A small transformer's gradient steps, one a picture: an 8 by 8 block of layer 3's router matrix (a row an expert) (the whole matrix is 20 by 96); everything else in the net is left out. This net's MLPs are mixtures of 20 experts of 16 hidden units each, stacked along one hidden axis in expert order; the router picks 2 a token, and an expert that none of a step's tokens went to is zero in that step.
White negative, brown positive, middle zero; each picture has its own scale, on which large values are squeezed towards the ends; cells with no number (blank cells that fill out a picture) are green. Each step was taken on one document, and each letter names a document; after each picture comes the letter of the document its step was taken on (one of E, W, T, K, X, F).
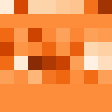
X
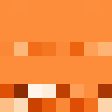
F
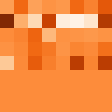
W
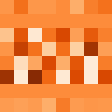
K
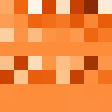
X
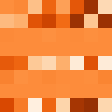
X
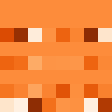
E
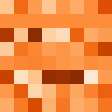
K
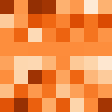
F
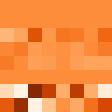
E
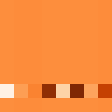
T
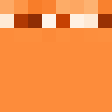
W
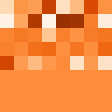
W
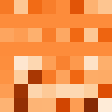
E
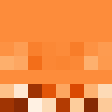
E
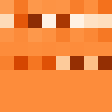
W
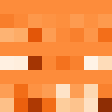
F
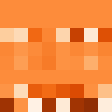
E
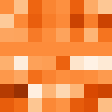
F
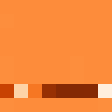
T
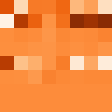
W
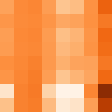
T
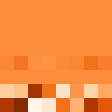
F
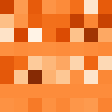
X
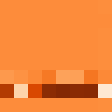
T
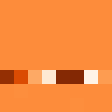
T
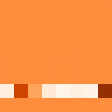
T
